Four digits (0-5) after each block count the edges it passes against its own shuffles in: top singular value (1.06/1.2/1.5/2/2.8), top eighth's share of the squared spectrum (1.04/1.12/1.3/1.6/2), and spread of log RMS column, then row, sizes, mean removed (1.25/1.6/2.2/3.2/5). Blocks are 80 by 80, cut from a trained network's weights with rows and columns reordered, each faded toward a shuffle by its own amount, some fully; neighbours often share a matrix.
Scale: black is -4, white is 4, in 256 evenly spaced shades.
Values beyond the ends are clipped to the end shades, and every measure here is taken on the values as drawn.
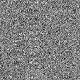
3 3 0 2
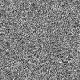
3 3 0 1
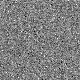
1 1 0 0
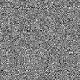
4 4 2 3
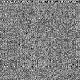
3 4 0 2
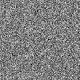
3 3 0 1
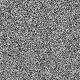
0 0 0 0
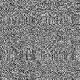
4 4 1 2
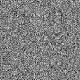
3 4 0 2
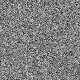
0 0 0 0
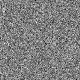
2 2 0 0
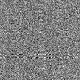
3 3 0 2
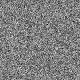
0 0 0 0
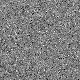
0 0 0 0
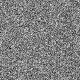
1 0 0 0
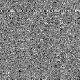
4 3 0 2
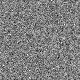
0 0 0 0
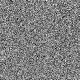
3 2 0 0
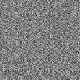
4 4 1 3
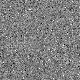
2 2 0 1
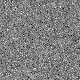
1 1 0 0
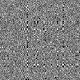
4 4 2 2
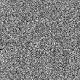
3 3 0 2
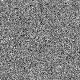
2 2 0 1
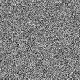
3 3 0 1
